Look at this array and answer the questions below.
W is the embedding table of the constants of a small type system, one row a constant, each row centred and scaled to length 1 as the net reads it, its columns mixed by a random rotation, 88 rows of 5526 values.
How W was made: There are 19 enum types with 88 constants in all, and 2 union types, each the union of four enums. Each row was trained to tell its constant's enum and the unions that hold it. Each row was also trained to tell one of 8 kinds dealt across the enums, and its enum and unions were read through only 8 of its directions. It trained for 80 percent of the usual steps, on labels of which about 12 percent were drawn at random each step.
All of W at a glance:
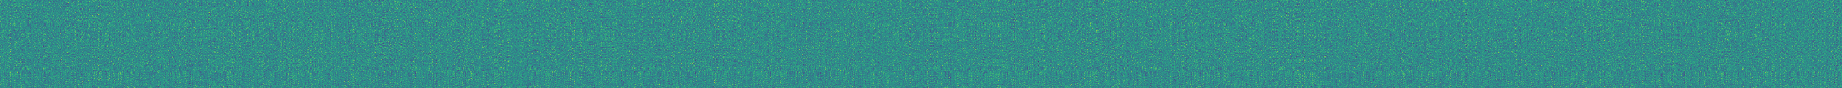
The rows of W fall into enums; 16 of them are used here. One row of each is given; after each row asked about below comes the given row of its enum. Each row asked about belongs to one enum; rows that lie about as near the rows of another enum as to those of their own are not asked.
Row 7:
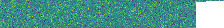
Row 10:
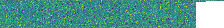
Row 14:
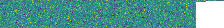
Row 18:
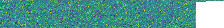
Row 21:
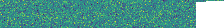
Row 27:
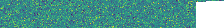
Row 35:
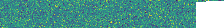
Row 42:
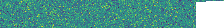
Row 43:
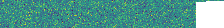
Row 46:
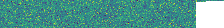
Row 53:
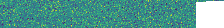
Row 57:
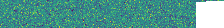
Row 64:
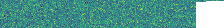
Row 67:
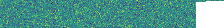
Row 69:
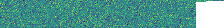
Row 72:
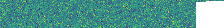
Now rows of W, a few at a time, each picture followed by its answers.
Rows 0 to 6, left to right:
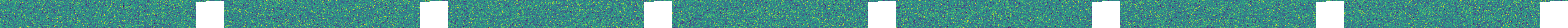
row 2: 46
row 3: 67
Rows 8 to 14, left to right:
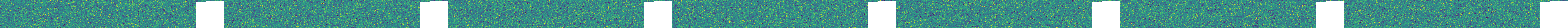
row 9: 14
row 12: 18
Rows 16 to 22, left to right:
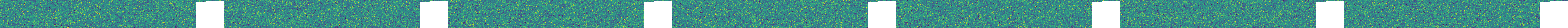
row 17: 21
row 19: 64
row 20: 21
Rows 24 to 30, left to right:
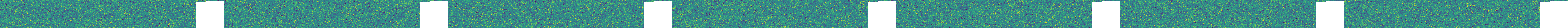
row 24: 35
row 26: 64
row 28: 67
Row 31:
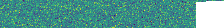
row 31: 53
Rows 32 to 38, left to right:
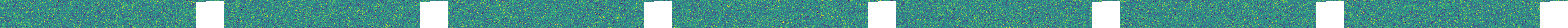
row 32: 18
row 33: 7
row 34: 27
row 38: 53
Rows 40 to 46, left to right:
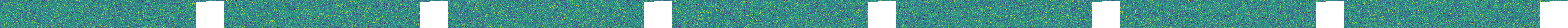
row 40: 27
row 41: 67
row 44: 67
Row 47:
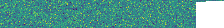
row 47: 21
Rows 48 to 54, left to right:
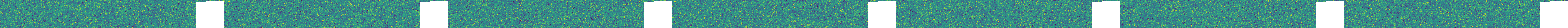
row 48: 53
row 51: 43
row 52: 46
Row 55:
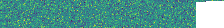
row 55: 42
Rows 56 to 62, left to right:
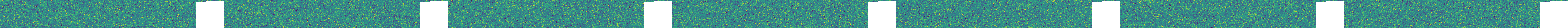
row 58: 53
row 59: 18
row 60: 72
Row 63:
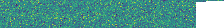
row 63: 21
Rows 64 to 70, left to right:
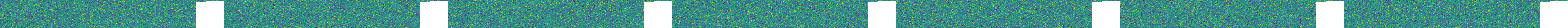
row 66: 46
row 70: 42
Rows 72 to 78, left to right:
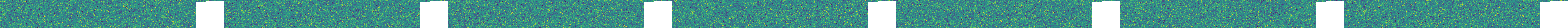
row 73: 72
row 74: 72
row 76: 72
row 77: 27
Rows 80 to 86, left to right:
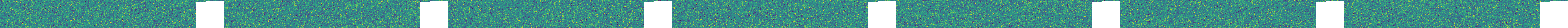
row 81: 18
